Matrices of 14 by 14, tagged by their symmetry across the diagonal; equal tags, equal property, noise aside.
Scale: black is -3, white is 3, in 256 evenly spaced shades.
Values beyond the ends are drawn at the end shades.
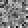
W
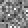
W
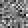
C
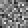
W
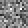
C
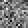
C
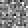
C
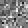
W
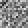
W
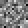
W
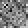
W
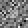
W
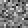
C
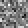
C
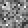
W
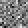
C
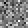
C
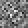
W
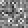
W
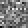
C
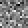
C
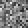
C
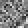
W
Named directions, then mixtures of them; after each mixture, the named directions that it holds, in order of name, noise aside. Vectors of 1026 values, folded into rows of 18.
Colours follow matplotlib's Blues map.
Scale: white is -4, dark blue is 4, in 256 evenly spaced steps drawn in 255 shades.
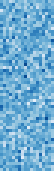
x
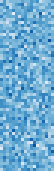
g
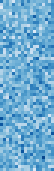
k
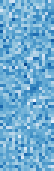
k, x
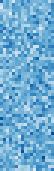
k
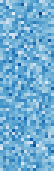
g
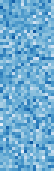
g, k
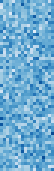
k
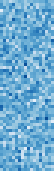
x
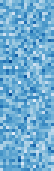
g, x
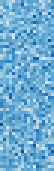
g, k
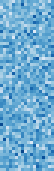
g, k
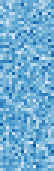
g, k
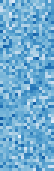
k, x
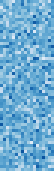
g, k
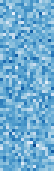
g
